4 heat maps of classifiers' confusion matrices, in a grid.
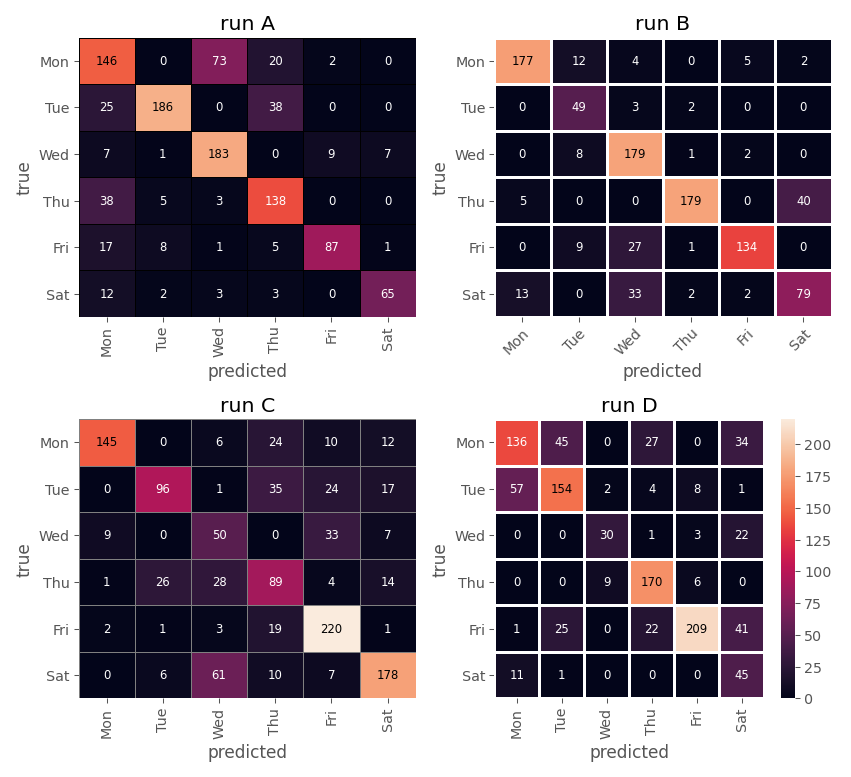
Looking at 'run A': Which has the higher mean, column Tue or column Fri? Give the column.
Tue
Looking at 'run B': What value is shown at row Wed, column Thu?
1
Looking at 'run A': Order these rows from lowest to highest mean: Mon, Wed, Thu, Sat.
Sat, Thu, Wed, Mon
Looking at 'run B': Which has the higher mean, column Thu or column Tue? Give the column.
Thu
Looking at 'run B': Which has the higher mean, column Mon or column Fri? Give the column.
Mon
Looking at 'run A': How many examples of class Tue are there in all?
249
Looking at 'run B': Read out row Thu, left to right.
5 0 0 179 0 40
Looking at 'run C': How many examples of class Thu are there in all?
162
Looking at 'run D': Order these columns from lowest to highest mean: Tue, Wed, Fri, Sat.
Wed, Sat, Tue, Fri
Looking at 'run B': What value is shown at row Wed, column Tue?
8
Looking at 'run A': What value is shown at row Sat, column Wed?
3
